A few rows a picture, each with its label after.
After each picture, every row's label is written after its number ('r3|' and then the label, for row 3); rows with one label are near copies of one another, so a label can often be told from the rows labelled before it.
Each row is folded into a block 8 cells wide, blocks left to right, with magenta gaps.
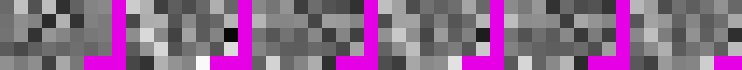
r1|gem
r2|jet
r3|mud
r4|jet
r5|mud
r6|jet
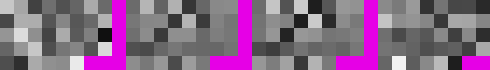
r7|jet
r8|gem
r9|gem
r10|mud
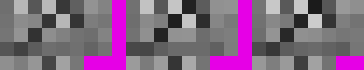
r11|gem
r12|gem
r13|gem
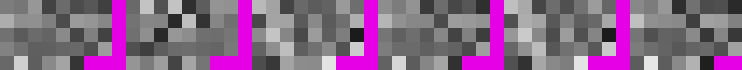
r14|mud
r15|gem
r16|jet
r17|mud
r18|jet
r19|mud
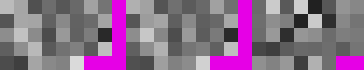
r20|jet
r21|jet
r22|gem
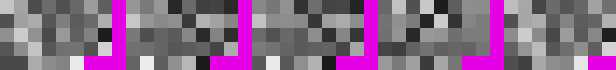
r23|jet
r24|mud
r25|mud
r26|gem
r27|jet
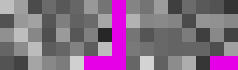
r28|jet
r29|mud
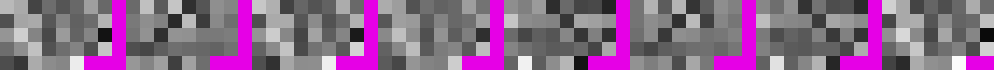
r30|jet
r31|gem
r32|jet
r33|jet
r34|mud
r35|gem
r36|mud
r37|jet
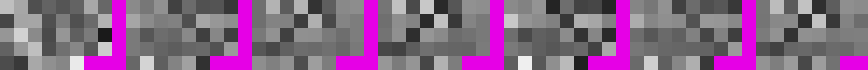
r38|jet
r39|mud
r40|gem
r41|gem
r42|mud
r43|mud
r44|gem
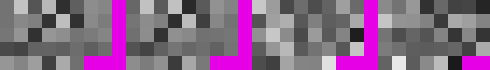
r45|gem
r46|gem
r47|jet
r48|mud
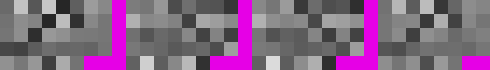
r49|gem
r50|mud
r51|mud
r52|gem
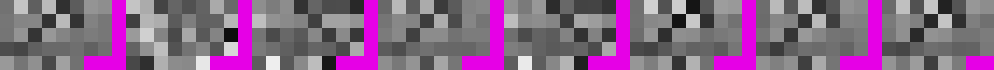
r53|gem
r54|jet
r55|mud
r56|gem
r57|mud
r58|gem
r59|gem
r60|gem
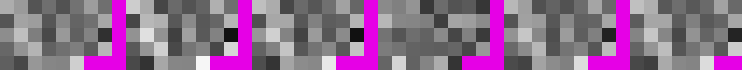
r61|jet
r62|jet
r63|jet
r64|mud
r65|jet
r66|jet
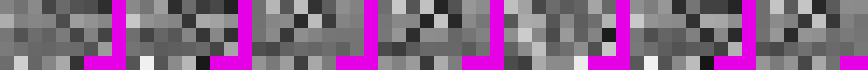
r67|mud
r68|mud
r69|gem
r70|gem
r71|jet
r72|mud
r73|gem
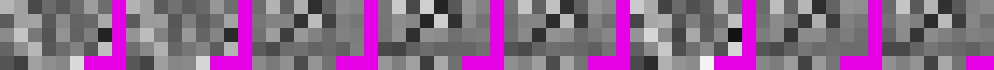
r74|jet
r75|jet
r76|gem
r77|gem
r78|gem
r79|jet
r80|gem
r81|gem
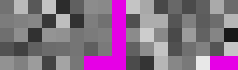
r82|gem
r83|jet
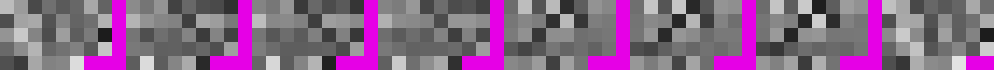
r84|jet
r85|mud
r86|mud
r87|mud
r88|gem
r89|gem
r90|gem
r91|jet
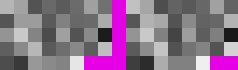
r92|jet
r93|jet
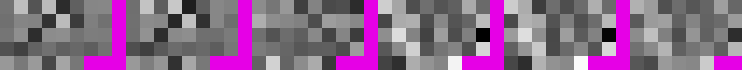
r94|gem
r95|gem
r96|mud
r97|jet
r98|jet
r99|jet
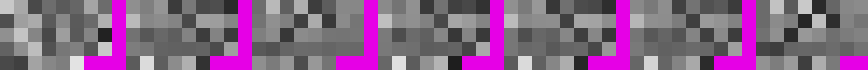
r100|jet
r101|mud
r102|gem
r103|mud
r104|mud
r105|mud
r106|gem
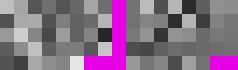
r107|jet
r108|gem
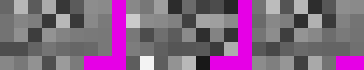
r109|gem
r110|mud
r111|gem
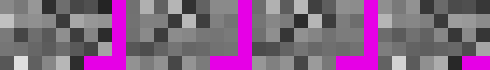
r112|mud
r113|gem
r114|gem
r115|mud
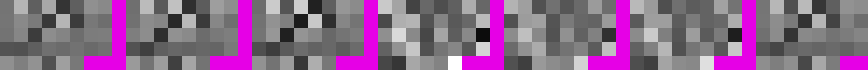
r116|gem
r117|gem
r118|gem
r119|jet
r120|jet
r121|jet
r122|gem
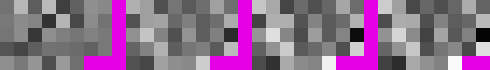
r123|gem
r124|jet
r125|jet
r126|jet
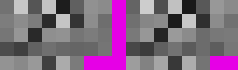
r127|gem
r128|gem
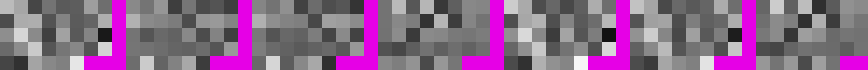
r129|jet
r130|mud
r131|mud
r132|gem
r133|jet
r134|jet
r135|gem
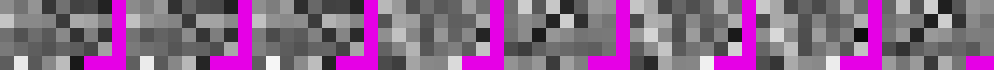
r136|mud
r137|mud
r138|mud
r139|jet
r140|gem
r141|jet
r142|jet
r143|gem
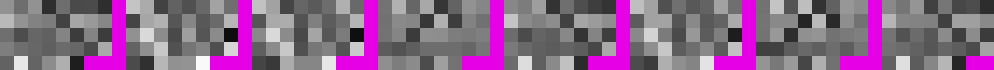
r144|mud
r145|jet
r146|jet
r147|gem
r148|mud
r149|jet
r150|gem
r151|mud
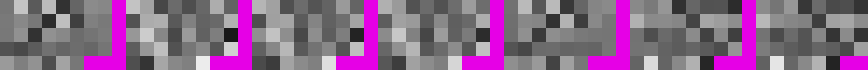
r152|gem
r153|jet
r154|jet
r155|jet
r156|gem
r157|mud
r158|mud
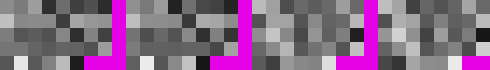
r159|mud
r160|mud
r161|jet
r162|jet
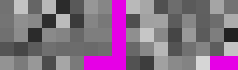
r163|gem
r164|jet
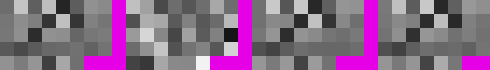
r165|gem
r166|jet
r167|gem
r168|gem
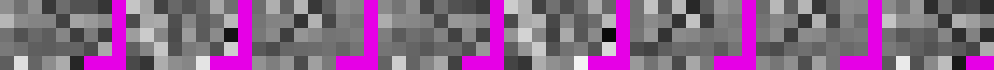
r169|mud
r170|jet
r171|gem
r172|mud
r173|jet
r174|gem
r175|gem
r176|mud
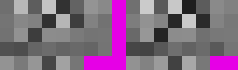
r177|gem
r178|gem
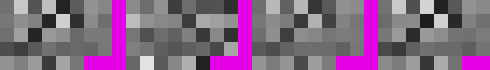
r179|gem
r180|mud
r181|gem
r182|gem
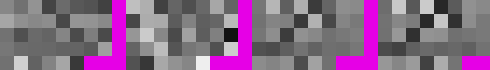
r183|mud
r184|jet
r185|gem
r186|gem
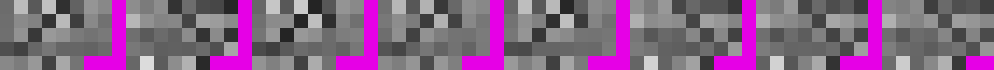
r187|gem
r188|mud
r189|gem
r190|gem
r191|gem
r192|mud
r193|mud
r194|mud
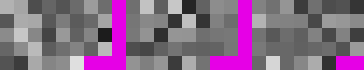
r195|jet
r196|gem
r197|mud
